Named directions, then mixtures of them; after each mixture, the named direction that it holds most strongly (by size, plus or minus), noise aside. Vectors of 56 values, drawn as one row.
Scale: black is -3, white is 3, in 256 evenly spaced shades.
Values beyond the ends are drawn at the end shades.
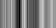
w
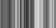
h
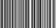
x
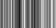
w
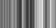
h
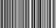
x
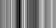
w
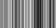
h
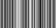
x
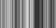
h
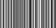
x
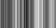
h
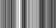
w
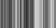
h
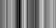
w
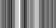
w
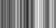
h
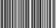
x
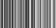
x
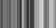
h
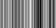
h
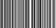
x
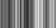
h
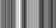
w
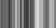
h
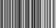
x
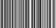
x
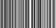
x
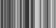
h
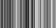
h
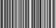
x
